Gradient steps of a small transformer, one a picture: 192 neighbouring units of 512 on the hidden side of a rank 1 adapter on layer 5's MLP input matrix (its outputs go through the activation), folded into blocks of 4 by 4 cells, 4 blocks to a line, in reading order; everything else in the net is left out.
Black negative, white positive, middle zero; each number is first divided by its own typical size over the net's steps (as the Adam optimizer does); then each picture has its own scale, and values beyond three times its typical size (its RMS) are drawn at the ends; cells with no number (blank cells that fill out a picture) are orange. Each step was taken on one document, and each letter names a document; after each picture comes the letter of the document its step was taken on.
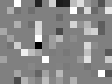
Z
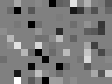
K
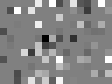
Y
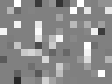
Z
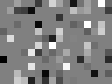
Y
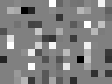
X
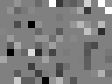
K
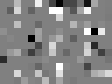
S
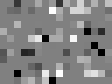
S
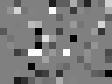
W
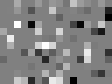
X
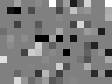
S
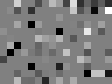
K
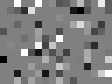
Y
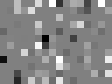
Y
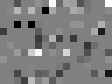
W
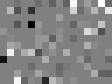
K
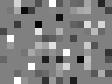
X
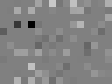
W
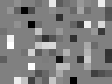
X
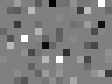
Y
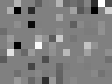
K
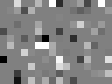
Y
